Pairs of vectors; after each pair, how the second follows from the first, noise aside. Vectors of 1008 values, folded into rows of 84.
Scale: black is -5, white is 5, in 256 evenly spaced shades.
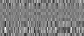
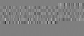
partly zeroed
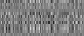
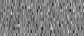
shuffled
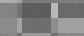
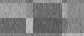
reversed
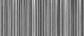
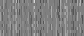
partly zeroed
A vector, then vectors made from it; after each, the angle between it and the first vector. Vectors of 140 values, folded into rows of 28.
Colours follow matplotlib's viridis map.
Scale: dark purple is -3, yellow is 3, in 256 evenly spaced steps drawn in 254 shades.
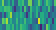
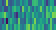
partly opposed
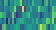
partly opposed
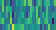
partly aligned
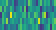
partly aligned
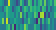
partly aligned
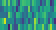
orthogonal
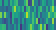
nearly opposite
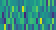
orthogonal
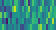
nearly opposite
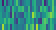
partly opposed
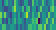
nearly opposite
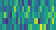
nearly opposite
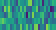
partly aligned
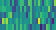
nearly parallel
